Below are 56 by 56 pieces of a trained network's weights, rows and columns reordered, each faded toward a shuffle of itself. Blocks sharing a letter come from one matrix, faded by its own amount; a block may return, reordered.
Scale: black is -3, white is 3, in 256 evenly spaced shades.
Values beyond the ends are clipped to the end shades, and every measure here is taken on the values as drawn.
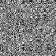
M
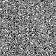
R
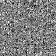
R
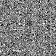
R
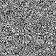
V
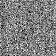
R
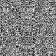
M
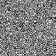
V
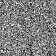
R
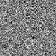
M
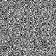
M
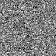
V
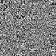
M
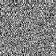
M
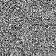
V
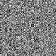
M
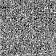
R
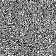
R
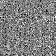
R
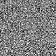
V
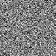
M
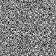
M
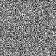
M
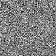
V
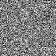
M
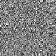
M
